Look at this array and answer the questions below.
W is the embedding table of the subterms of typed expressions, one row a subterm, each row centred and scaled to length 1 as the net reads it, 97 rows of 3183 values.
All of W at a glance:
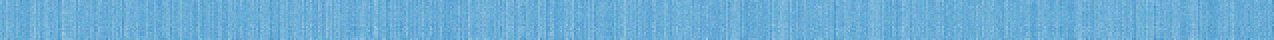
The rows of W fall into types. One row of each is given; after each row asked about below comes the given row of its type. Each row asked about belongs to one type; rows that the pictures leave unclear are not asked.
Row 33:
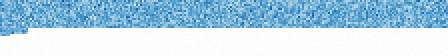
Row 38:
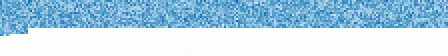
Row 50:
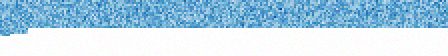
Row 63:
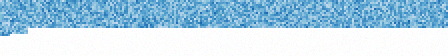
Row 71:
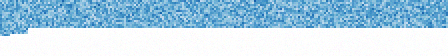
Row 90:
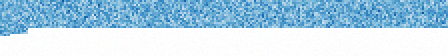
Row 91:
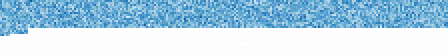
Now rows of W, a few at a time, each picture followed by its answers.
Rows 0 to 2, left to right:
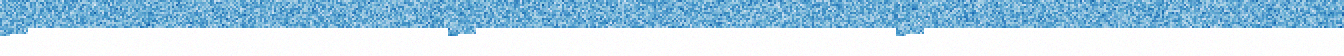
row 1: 63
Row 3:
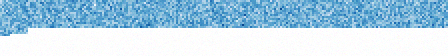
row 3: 63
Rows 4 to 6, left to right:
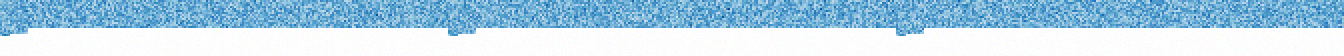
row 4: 63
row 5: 50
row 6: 71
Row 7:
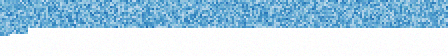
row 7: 38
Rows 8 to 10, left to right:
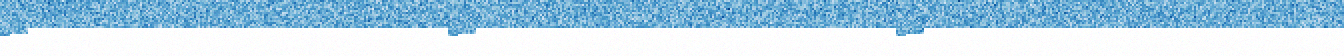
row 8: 63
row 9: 50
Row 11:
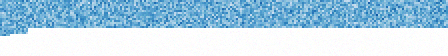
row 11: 33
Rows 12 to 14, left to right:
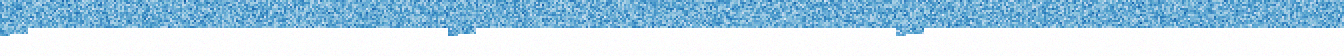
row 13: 90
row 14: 71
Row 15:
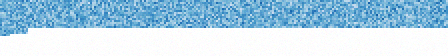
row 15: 33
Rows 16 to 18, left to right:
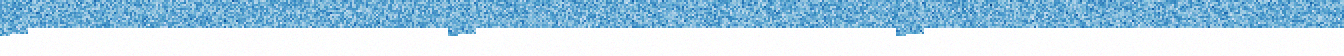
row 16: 38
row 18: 90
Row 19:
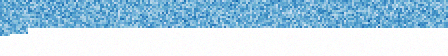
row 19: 38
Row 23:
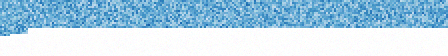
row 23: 90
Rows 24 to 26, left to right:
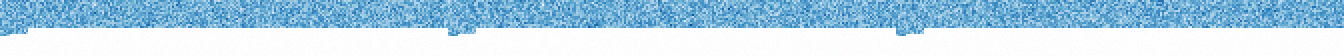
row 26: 50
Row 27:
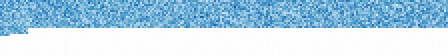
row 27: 71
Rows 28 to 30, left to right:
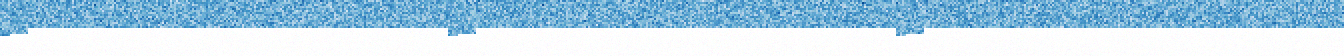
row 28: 63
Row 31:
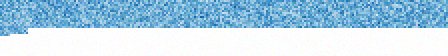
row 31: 71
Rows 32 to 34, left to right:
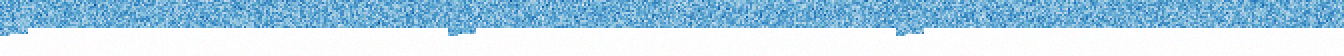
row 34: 38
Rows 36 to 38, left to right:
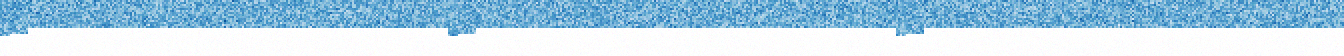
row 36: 38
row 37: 50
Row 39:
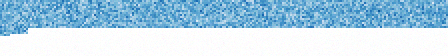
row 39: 90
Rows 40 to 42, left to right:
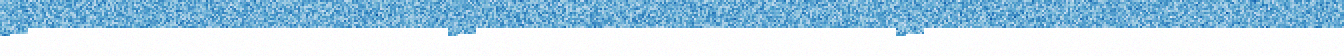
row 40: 63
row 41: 38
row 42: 63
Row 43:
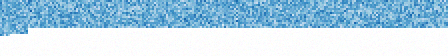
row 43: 38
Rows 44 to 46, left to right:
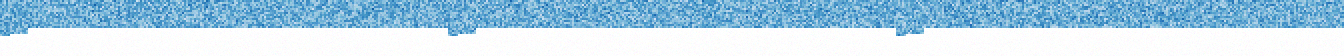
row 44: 50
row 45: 71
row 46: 91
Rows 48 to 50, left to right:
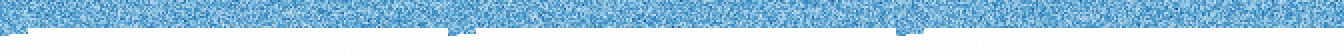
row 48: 38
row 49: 38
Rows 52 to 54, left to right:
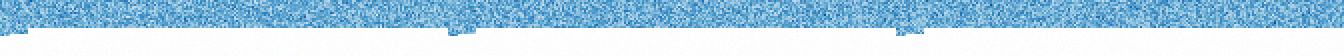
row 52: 91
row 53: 63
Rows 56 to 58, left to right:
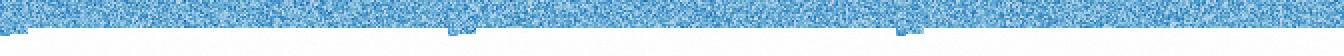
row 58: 50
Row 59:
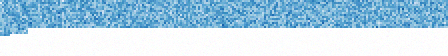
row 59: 63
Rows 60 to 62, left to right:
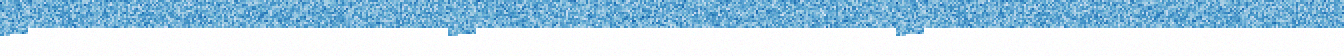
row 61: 91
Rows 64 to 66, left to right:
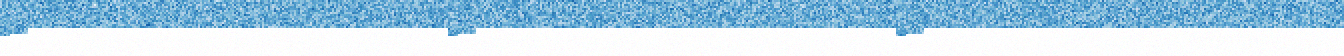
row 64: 90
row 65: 33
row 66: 50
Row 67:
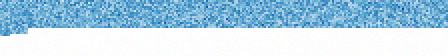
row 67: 50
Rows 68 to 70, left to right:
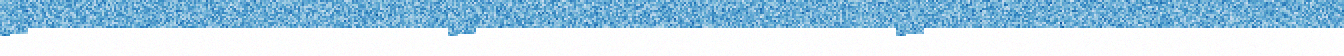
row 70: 71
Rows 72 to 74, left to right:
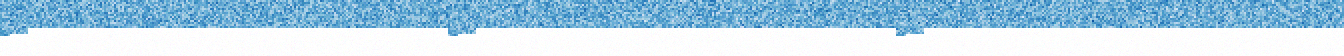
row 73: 50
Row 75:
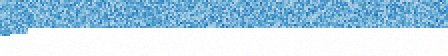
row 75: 50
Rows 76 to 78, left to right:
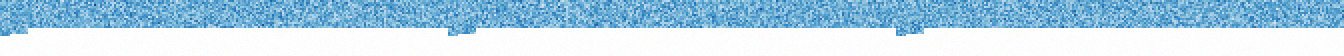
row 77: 90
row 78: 90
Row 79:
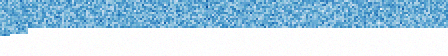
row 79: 63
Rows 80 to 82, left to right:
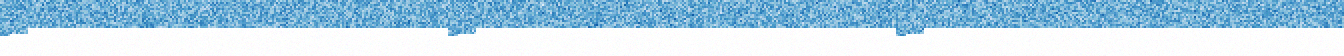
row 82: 71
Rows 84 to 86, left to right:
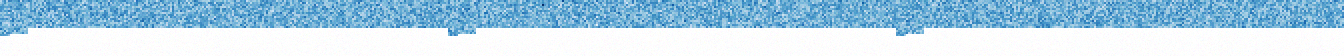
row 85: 50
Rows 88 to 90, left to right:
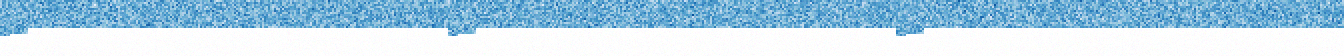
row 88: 90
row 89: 71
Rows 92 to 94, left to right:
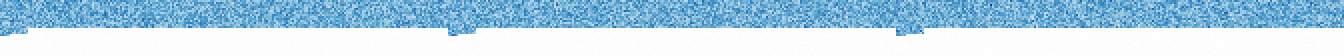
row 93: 71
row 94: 90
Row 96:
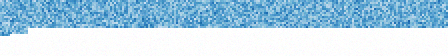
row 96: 63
